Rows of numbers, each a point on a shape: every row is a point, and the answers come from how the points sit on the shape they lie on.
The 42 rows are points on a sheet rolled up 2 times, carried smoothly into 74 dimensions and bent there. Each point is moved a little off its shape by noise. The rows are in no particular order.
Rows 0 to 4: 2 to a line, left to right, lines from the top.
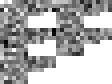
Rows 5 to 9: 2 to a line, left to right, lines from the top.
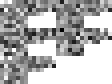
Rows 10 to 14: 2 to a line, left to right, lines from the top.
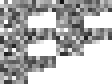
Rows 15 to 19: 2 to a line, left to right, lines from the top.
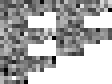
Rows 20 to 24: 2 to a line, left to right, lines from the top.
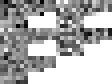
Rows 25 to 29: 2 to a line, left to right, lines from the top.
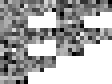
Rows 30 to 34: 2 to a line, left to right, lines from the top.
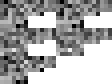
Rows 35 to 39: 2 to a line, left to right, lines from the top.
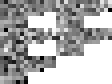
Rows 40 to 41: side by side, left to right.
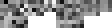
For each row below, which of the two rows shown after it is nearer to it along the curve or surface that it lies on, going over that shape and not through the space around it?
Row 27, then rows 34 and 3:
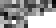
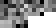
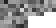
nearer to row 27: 34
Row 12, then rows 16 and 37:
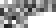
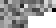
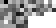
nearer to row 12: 16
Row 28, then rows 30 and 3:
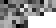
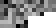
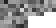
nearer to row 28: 30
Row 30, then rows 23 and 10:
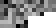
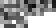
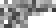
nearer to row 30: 23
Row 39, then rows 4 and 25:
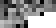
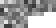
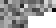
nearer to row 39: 25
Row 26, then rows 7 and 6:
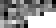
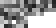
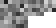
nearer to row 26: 7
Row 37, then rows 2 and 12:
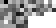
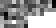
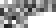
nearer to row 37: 2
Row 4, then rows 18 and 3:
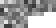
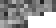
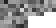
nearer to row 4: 18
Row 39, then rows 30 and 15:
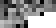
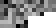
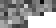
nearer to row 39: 30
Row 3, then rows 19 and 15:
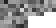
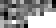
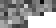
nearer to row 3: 15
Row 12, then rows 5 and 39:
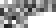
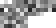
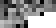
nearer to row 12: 5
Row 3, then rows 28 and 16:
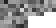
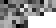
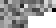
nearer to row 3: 16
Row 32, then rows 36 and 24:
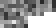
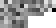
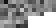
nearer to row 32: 24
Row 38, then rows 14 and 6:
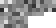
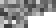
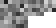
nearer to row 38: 14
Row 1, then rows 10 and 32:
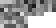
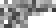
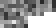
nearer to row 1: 32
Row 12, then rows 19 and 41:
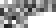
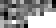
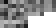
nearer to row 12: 19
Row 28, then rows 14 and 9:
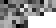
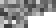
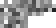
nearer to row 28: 9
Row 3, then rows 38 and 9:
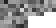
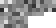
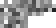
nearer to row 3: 9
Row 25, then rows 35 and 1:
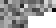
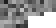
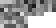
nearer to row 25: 35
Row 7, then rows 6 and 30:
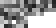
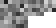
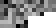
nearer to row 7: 30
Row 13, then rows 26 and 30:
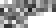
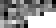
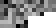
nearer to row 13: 26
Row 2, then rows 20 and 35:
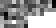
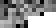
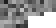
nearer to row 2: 20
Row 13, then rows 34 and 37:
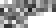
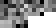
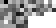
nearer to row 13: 34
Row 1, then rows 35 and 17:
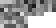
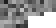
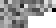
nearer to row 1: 35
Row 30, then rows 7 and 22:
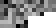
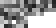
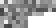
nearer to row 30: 7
